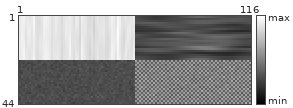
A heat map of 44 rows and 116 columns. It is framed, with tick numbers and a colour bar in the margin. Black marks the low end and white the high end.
The table splits into 2 rows of 2 panels. Panel 1,1: very high, streaked downward, faint in contrast. Panel 1,2: low, streaked across. Panel 2,1: low, fine-grained, faint in contrast. Panel 2,2: middling, checkered, strong in contrast.
